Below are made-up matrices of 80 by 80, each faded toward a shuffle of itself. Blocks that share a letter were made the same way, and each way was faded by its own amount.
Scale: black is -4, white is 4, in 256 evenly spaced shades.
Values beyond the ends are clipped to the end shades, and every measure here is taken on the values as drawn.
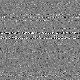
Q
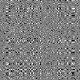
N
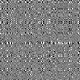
N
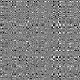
N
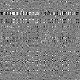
N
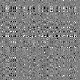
N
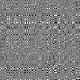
N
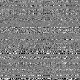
Q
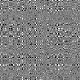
N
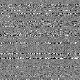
Q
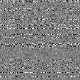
Q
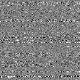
Q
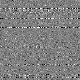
Q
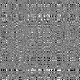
N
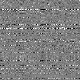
Q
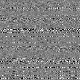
Q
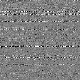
Q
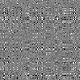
N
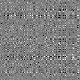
N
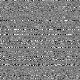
Q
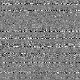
Q
